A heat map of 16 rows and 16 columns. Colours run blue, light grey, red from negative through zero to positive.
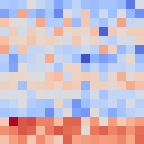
Horizontal stripes repeat 3 times down the table. On average the colour sits 50% of the way up the scale. The bottom part is higher, past a seam about 80% of the way down.
